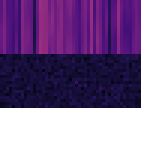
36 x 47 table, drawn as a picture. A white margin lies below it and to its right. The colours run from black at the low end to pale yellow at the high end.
It is made of 2 by 1 panels. Panel 1,1: low, streaked downward. Panel 2,1: very low, fine-grained, faint in contrast.
